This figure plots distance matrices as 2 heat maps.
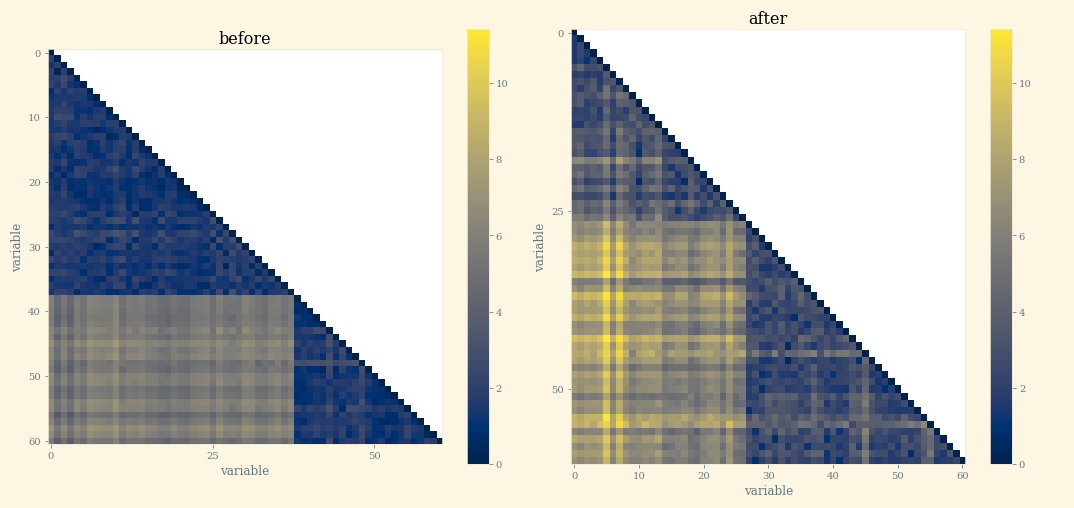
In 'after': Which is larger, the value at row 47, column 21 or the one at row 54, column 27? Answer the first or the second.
the first
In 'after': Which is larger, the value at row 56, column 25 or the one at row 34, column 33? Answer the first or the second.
the first
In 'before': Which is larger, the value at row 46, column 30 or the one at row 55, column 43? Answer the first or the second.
the first
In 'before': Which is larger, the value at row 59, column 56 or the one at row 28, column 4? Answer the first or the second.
the second
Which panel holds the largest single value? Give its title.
after
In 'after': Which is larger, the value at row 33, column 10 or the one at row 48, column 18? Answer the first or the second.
the first
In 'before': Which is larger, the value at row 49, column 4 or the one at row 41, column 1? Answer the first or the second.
the first
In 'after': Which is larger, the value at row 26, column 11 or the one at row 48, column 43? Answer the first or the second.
the first
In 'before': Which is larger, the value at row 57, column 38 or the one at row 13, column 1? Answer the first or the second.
the second
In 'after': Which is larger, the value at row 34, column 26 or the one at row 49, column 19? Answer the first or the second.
the first
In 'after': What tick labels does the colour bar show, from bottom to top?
0, 2, 4, 6, 8, 10
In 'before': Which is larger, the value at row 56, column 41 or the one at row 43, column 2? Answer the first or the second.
the second
